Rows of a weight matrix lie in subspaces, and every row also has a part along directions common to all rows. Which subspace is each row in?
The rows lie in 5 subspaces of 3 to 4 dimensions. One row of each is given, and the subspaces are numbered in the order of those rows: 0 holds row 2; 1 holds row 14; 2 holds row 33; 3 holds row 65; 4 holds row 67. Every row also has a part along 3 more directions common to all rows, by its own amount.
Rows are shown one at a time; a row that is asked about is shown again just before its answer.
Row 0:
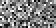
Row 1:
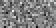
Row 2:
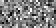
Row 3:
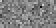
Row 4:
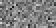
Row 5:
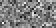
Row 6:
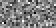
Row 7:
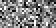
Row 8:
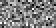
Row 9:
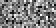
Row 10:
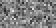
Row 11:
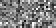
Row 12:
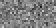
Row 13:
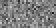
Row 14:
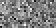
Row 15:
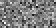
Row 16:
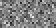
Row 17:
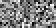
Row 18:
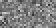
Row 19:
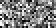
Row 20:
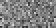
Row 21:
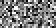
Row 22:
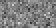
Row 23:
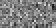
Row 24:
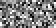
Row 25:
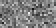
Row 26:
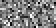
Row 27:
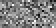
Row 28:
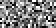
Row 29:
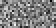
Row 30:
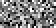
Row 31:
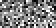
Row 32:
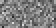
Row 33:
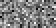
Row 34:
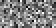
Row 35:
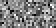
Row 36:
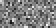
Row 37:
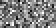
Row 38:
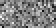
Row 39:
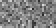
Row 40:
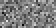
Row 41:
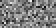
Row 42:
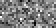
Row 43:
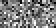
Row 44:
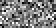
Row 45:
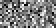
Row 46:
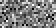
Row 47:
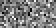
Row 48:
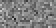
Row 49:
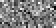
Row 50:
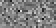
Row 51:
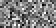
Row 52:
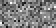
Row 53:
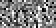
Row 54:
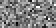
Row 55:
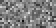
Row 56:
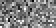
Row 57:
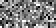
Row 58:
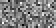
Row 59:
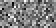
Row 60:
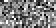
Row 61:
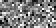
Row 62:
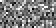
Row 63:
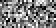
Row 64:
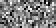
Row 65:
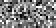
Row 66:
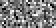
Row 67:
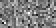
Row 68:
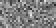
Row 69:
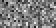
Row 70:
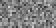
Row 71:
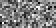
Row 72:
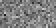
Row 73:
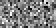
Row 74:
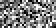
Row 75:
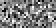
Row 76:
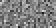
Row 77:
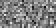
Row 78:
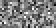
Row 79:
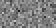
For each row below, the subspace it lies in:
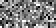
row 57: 1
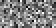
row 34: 2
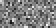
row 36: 3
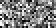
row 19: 1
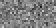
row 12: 4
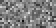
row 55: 1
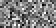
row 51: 4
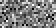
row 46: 4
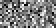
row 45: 3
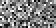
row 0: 1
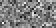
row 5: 0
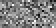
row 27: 2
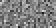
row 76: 2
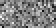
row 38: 4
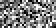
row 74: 2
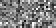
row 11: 0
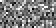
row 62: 3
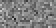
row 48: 1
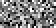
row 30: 2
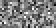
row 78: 3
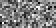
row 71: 0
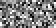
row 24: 0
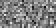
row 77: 3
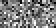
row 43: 2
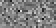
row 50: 0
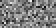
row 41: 3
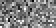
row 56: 1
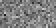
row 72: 2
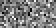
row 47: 1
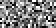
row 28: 1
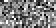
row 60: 3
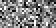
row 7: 2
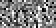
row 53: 0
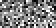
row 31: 2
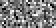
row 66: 1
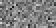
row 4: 1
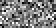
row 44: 4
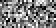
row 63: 3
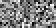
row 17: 0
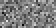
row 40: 4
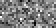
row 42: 2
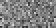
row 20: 1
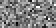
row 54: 1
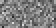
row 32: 4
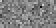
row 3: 4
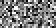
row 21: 3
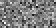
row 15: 3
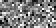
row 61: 2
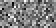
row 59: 1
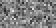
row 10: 1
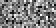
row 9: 3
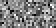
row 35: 1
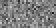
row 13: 3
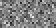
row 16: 0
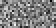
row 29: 4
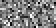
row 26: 0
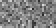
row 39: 4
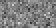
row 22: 3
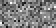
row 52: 0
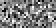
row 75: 3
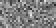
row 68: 0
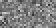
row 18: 2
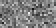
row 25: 4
